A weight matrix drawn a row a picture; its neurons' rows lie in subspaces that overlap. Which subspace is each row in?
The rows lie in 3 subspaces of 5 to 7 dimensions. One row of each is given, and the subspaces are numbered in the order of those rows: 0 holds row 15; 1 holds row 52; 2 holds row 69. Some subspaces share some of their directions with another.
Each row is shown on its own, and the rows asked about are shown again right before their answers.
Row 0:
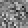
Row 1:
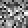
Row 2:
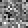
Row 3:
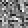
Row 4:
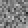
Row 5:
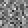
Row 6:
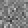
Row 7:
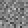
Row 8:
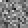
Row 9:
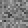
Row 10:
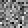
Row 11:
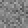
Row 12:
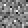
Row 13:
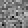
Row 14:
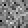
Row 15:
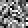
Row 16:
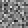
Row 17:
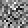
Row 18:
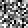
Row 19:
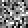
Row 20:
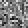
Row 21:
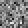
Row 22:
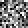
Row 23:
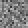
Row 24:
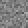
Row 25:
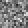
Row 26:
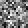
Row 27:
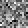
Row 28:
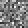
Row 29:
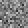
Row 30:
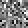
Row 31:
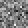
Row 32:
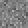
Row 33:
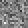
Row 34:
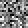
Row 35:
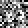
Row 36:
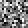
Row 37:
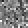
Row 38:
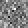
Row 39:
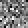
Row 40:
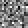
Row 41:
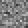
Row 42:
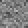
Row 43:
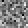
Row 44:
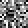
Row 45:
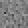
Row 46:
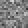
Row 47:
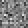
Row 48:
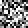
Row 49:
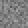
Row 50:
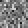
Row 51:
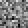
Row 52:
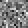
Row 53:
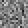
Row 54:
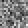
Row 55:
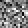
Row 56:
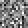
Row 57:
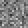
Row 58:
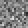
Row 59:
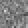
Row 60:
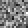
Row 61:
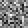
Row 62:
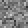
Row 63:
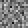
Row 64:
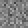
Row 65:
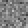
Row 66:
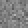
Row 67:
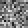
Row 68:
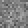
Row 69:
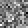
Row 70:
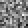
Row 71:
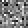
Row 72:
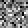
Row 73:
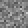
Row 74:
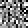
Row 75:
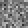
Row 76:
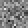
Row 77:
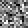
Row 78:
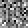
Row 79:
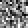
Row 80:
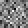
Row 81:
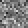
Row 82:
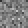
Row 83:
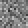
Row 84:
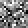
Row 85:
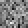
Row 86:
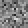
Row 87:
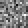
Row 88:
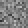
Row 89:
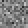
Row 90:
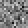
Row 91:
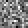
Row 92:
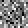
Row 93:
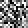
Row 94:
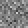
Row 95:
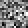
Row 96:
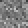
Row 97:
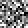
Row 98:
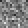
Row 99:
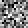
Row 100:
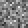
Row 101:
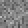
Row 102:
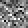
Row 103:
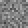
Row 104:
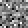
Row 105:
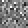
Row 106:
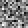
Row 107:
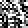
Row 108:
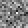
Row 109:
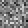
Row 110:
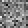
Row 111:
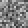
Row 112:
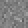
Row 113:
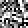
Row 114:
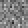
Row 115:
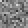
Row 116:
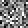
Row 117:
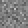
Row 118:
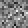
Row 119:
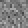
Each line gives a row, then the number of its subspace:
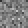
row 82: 2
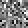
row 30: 0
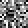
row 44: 1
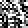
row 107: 2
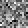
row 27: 2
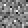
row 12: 0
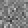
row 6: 2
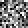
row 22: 1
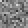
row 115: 2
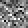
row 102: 1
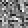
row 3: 0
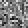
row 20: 2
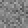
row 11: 0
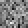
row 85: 2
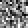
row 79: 0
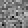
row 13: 1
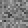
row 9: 0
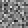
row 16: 2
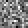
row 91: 0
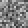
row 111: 1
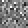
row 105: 0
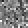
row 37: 0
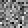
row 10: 1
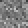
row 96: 0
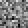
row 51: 2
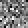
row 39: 2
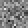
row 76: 1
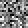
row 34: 1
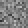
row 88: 1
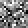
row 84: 1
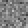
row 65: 1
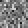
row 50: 1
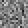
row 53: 2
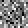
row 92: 2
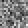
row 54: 2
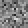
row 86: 0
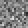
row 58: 2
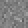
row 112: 0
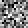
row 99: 0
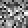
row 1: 1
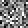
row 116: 2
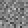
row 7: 1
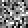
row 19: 1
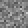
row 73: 1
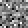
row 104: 2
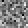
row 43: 0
